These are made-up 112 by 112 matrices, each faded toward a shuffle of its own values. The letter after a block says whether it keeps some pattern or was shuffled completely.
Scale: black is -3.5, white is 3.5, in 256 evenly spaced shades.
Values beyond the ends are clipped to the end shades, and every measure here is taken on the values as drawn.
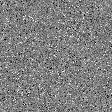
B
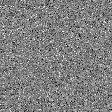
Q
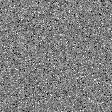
Q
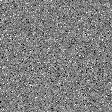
B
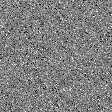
B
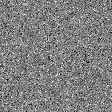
B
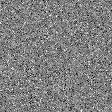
B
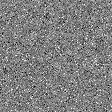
B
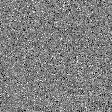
Q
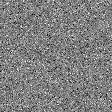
B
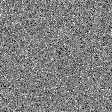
B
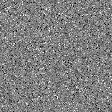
Q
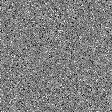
Q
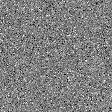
B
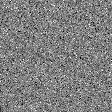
B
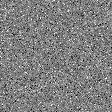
B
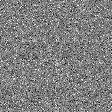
Q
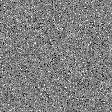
Q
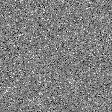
Q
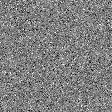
B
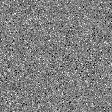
Q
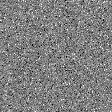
Q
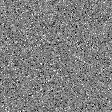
Q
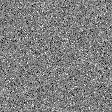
B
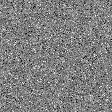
B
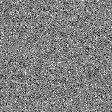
Q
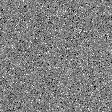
B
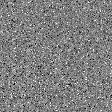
Q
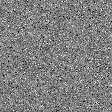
B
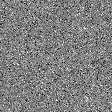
B
